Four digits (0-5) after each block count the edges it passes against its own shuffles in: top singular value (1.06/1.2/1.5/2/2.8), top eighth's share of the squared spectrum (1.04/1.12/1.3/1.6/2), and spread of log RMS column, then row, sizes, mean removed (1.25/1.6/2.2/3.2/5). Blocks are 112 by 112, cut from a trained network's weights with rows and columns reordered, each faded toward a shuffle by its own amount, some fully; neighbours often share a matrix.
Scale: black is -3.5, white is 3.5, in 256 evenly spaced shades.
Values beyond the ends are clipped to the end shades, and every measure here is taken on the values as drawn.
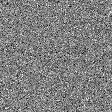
0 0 0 0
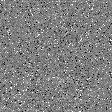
1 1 0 0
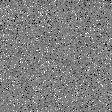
0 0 0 0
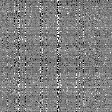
4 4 4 0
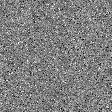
0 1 0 0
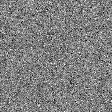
1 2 0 0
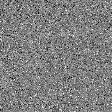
2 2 1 1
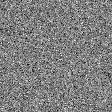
0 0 0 0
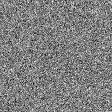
1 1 0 0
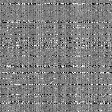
4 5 0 4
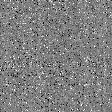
2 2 0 1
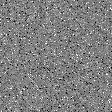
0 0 0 0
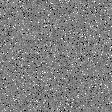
0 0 0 0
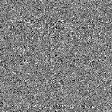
3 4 2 3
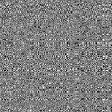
4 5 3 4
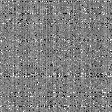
4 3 0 3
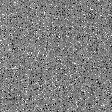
2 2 0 1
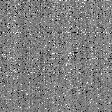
3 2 0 2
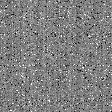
2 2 0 2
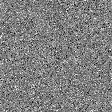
0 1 0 0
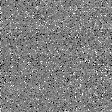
2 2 2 0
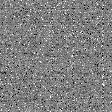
2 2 2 0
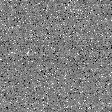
2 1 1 0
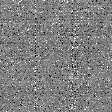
3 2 2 0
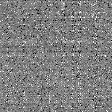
3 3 3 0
